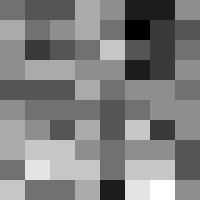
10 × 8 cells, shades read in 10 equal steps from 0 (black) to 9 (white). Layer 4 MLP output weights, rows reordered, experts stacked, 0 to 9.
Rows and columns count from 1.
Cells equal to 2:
5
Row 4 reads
5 6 6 5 5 1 2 5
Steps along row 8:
up same down down up same down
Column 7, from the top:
1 2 2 2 5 5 2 5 7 9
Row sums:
28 30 30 35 33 34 37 42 47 44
